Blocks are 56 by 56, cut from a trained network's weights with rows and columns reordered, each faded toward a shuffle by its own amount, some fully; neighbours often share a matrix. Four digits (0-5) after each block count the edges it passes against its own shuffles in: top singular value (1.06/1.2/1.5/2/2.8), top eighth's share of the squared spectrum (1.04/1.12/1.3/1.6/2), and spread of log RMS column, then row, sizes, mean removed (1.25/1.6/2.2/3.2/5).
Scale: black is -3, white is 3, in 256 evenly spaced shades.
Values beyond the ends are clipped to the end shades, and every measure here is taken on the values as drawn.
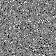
0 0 0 0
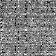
3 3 3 0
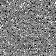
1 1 0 0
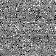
2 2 1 0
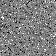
0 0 0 0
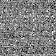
2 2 2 0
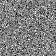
1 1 0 0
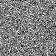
1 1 0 0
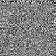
3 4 1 2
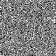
2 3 1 0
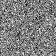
1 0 0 0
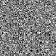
3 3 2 1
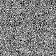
2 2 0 0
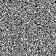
2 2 0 0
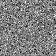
1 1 0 0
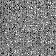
2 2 0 1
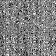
3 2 0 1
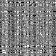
4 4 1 3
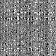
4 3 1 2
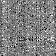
3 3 0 2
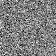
2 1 0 0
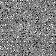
1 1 1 0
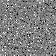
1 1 0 0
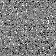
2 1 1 0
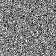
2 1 0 0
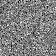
0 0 0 0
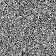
0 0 0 0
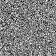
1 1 0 0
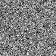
0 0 0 0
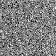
2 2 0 0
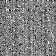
3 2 0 1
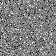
0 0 0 0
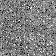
1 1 0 0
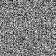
3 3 1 0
